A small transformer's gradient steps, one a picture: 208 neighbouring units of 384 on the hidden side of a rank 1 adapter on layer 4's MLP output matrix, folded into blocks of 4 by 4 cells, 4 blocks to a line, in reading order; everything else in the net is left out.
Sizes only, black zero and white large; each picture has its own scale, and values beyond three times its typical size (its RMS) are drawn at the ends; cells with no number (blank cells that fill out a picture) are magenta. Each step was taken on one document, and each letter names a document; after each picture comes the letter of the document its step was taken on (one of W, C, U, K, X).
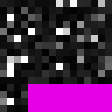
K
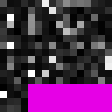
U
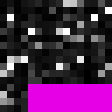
K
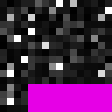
K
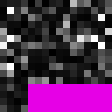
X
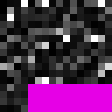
X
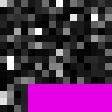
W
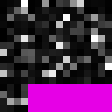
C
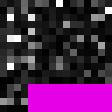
K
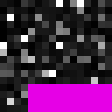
C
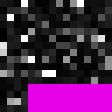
C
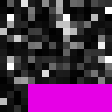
U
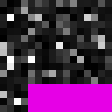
C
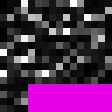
C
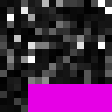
X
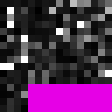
X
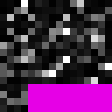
C
